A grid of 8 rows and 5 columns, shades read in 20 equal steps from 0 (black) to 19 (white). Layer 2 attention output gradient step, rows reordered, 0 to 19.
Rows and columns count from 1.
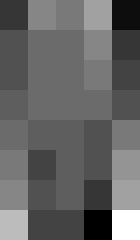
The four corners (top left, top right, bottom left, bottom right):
4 1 14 19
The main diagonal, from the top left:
4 8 8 8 9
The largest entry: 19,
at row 8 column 5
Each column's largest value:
14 10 9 12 19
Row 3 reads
6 8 8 9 5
